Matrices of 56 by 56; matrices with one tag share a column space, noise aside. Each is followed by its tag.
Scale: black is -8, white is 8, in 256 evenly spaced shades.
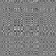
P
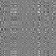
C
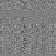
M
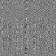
M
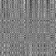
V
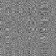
C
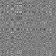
C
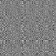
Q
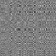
C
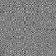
C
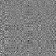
Q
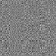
Q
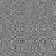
Q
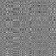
C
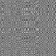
C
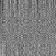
V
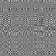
P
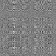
M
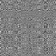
M
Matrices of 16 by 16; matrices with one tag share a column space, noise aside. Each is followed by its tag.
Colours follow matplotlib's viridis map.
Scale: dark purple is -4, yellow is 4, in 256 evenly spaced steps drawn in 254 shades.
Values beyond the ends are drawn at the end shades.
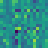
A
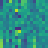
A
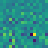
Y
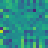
A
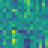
A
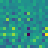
Y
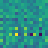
Y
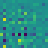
Y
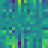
A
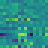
Y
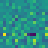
Y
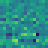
Y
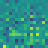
Y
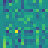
A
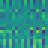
A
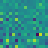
Y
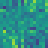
A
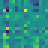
A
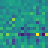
Y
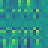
A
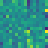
A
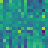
A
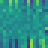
A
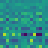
Y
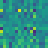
A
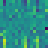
A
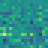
Y
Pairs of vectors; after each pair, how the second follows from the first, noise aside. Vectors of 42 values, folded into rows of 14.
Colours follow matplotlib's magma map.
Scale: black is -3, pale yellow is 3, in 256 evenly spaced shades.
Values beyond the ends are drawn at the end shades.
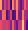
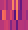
partly zeroed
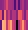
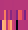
partly zeroed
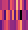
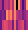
shuffled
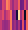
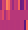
partly zeroed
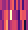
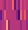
partly zeroed
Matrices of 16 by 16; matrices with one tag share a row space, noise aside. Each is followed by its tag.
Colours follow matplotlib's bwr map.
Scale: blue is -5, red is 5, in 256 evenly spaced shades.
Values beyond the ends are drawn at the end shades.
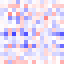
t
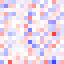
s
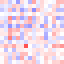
t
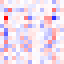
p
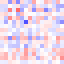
t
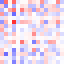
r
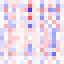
s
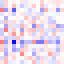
r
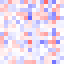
s
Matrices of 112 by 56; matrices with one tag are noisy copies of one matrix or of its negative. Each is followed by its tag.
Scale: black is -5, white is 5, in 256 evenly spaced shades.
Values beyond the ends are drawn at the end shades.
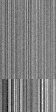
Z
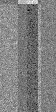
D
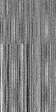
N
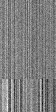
Z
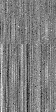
N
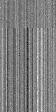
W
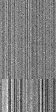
Z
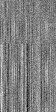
N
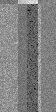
D
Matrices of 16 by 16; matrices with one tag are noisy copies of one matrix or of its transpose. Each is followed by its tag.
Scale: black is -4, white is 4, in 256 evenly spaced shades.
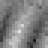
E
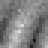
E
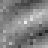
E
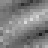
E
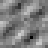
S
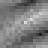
E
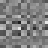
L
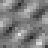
S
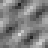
S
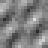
S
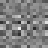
L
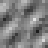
S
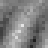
E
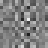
L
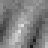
E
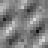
S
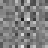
L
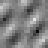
S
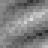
E
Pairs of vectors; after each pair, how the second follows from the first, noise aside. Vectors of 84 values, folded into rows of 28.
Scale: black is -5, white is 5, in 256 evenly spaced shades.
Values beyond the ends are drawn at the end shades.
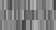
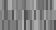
sign-scrambled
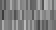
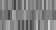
shuffled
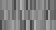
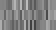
sign-scrambled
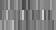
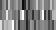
scaled up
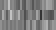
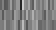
shuffled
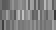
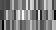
scaled up
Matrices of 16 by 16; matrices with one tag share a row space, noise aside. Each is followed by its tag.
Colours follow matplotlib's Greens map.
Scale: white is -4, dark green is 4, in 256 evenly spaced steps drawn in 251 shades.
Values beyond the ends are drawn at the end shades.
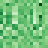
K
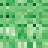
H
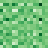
K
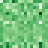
K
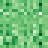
K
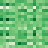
H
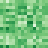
H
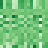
K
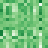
K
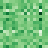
K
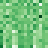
K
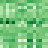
H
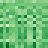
H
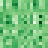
K
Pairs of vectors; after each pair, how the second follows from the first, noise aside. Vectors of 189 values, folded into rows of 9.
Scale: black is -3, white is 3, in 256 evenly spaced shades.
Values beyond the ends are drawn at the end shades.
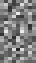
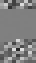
partly zeroed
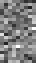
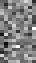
sign-scrambled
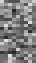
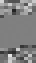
partly zeroed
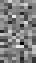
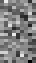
shuffled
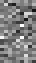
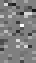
partly zeroed
